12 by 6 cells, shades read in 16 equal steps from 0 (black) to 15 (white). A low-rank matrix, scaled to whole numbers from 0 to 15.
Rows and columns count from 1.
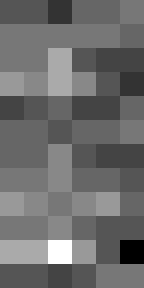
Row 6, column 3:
5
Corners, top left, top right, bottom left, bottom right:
5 7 5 7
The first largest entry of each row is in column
6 1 3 3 3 6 3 3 1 3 3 5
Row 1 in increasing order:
3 5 5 6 6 7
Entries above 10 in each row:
0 0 0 0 0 0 0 0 0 0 1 0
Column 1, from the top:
5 7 7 9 4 6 6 7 9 7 10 5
